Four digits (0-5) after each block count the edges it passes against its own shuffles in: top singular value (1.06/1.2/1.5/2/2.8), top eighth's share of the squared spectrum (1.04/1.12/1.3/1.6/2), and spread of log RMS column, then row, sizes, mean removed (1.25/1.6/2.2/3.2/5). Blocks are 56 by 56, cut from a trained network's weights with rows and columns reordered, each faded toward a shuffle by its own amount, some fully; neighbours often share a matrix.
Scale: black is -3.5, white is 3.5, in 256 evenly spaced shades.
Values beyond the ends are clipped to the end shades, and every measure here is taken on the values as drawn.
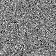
0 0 0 0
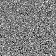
1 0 0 0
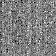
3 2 0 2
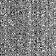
3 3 0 2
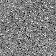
0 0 0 0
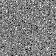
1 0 0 0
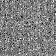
2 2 0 1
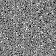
0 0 0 0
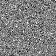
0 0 0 0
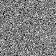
1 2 0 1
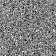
0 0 0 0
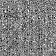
2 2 0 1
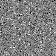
0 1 0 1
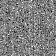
1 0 0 0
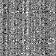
3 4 1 3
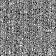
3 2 0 2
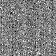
2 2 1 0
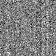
2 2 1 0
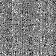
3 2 0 1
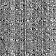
3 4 0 3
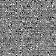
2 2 2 0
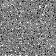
1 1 0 0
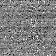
2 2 1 1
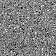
0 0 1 0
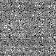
2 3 2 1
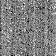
3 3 0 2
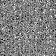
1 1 0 1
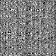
3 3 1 3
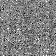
1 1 0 0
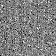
1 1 0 0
